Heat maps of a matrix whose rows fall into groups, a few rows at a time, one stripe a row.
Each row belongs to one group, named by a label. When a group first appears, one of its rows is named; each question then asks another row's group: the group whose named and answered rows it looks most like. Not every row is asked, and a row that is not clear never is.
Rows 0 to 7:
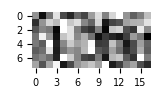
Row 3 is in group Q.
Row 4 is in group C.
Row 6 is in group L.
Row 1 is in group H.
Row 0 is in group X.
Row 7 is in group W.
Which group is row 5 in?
C
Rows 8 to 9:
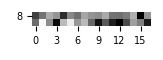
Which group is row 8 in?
W
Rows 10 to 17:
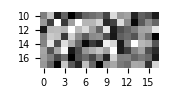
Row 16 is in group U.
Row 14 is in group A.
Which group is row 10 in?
U
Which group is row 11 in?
C
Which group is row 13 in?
Q
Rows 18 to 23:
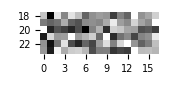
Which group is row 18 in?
H
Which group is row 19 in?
X
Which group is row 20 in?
U
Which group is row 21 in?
H
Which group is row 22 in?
X
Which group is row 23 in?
H
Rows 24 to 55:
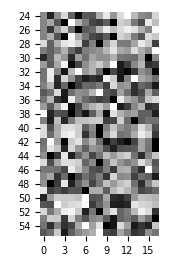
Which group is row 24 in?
X
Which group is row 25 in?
L
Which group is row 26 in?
X
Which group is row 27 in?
L
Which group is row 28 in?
A
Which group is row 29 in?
X
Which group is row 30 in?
W
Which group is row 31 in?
W
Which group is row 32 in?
Q
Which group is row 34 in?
U
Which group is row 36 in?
L
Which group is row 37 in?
W
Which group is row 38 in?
U
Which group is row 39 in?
C
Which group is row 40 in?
A
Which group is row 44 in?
X
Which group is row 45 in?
A
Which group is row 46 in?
L
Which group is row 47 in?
U
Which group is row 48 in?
X
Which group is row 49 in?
U
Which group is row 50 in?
H
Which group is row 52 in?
A
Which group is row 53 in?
Q
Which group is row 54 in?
C
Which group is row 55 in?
C
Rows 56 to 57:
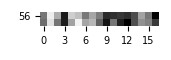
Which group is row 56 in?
Q
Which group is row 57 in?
Q
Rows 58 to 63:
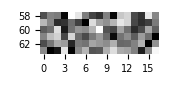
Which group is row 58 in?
L
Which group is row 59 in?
U
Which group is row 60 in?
C
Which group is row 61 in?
Q
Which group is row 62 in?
W
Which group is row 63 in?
X
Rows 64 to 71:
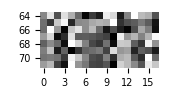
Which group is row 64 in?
A
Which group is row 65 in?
W
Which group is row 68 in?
L
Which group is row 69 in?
U
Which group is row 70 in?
L
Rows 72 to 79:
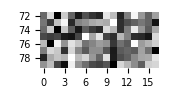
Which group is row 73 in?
W
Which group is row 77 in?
Q
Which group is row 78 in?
H
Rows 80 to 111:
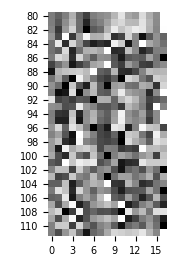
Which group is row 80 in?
X
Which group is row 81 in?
X
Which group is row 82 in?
X
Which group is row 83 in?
C
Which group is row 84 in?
A
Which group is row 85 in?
C
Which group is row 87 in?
C
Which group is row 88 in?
H
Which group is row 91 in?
X
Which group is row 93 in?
L
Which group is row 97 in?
L
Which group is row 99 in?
H
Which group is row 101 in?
H
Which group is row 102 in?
Q
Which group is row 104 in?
C
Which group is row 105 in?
Q
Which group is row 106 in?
C
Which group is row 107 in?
W
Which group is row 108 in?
L
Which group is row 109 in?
W
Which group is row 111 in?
X
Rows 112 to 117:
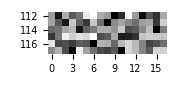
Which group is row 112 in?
C
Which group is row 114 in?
W
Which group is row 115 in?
H
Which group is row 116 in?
U
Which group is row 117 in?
L
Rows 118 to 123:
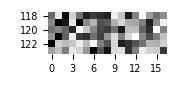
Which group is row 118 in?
A
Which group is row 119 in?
X
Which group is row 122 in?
H
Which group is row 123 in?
A
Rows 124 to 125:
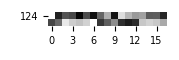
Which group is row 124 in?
U
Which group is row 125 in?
H
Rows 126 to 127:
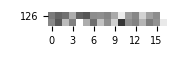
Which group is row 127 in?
H
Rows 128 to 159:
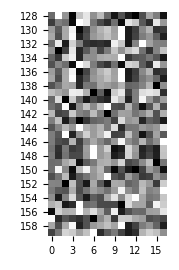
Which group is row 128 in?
Q
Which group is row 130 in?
W
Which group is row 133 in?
X
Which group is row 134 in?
W
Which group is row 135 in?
L
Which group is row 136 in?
W
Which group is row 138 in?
W
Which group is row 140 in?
A
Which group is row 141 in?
C
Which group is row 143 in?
U
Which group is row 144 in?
H
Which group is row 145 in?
C
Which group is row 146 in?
X
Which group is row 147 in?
C
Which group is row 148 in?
C
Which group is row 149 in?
W
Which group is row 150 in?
Q
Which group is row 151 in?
C
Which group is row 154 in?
X
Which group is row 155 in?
L
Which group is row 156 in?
H
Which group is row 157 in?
U
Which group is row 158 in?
W
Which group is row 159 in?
H
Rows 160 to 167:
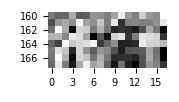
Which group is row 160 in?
X
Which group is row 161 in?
H
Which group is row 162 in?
Q
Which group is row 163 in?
A
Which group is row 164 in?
H
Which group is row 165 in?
Q
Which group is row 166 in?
Q
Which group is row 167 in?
Q
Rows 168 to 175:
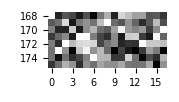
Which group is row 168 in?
U
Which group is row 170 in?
X
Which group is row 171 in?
L
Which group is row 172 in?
H
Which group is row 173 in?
Q
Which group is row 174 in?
C
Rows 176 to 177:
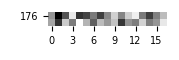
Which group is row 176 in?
X
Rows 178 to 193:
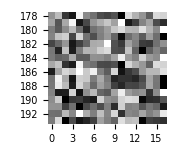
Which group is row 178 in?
L
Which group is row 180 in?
X
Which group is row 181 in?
Q
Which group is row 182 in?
C
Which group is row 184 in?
X
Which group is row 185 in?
L
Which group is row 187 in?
Q
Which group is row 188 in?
Q
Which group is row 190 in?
U
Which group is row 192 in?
H
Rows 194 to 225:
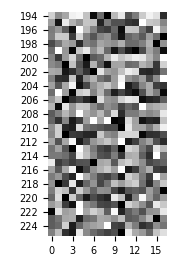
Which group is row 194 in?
A
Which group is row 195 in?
H
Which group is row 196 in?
L
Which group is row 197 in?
Q
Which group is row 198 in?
W
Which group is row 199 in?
Q
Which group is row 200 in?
X
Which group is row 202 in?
U
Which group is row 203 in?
X
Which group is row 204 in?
W
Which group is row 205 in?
Q
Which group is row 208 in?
H
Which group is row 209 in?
C
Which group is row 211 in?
U
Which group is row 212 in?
W
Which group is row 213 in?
L
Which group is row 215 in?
U
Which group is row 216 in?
W
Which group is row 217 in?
L
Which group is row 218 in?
X
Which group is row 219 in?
Q
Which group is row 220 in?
A
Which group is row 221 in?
L
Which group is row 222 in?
H
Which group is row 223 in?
W
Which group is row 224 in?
C
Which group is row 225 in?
L
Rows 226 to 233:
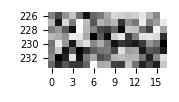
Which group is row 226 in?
X
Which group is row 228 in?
L
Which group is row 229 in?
A
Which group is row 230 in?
Q
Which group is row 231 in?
U
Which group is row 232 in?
X
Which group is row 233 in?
C
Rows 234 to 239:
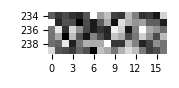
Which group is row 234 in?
C
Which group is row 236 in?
A
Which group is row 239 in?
U
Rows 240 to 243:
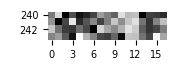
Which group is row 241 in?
X
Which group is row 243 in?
L
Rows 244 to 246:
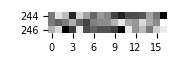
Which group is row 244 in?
Q
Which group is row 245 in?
X
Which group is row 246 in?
L
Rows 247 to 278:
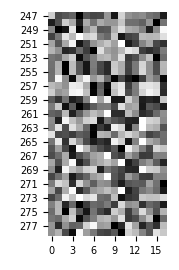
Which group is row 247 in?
U
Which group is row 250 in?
H
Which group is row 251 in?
W
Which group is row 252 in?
U
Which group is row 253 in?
W
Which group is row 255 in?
A
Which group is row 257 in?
A
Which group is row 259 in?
C
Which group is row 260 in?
U
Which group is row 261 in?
C
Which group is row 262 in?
H
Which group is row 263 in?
A
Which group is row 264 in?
U
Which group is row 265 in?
A
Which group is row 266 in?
L
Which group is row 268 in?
W
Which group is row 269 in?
H
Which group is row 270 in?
C
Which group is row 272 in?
W
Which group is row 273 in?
H
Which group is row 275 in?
A
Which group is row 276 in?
W
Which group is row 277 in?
C
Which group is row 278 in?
L
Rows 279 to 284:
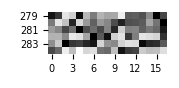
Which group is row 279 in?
W
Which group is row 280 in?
Q
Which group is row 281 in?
U
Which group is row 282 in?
A
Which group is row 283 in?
U
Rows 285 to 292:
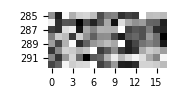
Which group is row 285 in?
H
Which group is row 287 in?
W
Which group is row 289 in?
W
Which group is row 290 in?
H
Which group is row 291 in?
X
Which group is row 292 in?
H
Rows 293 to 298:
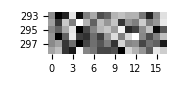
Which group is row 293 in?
X
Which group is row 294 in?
H
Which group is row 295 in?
W
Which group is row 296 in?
X
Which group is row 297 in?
U
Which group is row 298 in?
L
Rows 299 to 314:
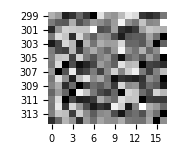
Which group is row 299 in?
U
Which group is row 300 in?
X
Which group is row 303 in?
W
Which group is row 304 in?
X
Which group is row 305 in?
Q
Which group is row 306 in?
U
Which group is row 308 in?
Q
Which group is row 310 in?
L
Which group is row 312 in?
A
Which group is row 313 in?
Q
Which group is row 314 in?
W
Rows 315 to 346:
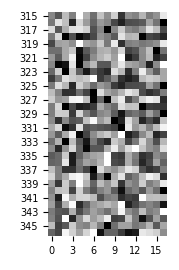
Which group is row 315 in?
H
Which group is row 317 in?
A
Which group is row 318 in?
U
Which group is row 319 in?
H
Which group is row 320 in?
W
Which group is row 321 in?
W
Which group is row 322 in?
X
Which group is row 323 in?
A
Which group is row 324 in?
H
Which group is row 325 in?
Q
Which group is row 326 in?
U
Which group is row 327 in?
A
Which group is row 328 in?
U
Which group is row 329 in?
Q
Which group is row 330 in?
C
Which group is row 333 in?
A
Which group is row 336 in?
C
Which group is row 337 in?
U
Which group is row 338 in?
A
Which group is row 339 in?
H
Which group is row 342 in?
W
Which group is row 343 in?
X
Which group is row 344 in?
C
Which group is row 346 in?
H
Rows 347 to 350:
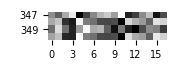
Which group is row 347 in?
W
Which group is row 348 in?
L
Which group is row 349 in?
Q
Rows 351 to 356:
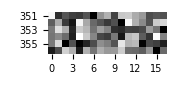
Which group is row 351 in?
U
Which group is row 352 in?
L
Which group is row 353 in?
Q
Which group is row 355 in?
U
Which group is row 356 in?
W
